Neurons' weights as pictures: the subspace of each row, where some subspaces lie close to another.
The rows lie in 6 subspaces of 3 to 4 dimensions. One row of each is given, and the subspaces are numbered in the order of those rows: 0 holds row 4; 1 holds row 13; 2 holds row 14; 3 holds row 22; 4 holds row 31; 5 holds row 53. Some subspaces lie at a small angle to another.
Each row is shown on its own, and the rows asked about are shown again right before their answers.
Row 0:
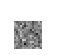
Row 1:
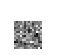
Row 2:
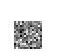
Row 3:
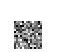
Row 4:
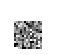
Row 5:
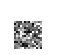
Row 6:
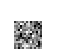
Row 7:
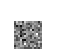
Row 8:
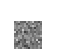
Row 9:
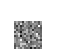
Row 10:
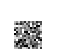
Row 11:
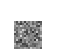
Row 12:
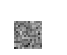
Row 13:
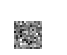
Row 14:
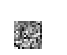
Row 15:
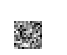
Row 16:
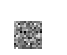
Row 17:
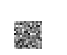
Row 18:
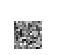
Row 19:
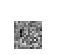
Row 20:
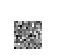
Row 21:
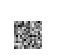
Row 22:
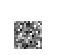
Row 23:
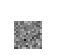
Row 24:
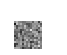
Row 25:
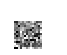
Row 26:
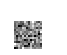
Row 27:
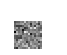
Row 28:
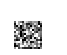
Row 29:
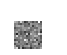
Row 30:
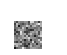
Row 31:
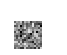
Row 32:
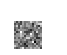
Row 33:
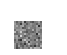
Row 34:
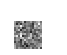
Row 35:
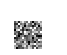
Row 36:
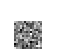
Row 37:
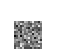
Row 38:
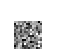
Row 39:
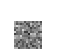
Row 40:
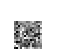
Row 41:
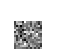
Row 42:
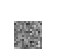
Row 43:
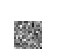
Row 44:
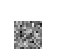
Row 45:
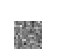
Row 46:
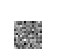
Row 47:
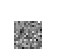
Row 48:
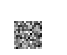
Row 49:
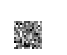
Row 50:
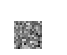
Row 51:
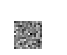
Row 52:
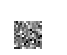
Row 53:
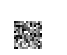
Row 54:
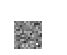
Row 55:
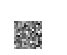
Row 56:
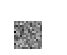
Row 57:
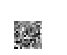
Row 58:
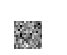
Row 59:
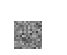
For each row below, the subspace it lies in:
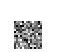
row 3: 1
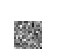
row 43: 4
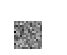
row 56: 5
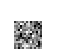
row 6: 3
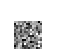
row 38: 0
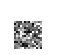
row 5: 4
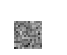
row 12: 0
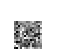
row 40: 2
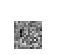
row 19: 1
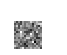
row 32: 4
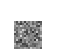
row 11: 1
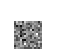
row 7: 2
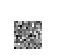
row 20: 4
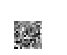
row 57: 2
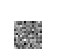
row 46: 2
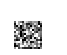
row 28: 2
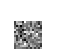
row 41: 2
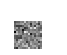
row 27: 5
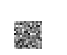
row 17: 5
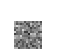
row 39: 5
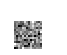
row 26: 0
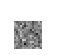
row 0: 0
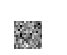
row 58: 3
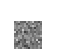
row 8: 5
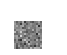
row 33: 1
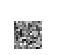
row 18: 1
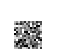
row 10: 5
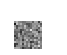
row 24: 3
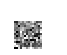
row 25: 2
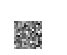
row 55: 4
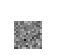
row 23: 5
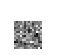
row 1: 4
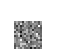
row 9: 1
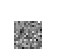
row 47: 1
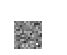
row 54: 0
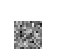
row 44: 4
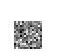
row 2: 1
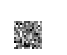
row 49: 3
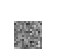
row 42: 3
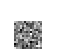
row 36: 3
